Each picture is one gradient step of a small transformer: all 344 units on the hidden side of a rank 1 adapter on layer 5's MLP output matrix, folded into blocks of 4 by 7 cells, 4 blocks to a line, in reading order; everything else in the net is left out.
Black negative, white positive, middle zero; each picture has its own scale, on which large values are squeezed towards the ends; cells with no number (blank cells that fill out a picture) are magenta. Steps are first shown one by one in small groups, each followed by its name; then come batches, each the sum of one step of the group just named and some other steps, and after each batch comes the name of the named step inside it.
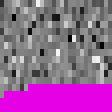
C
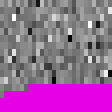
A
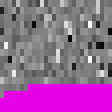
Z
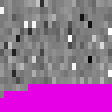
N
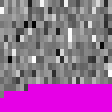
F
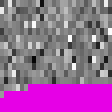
Z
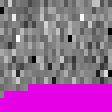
A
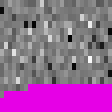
C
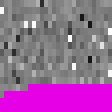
N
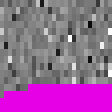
F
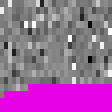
N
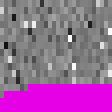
Z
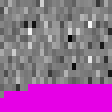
F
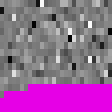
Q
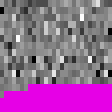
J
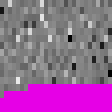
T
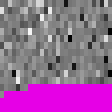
T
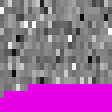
T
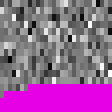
Q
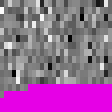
T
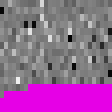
T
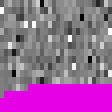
T
